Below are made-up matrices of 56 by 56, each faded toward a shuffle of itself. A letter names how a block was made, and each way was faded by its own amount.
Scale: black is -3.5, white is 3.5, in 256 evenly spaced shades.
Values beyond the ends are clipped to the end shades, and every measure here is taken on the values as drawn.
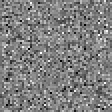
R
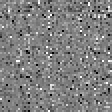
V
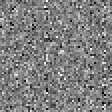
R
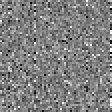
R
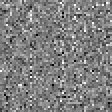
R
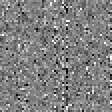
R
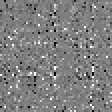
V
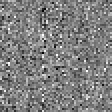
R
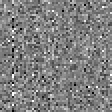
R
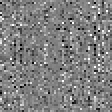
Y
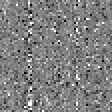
Y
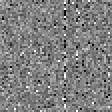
R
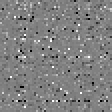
V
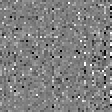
Y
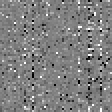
Y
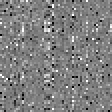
Y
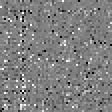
V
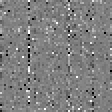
Y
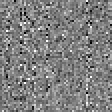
R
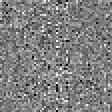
R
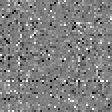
V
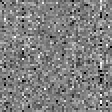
R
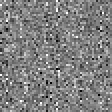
R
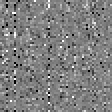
Y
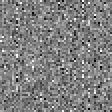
R
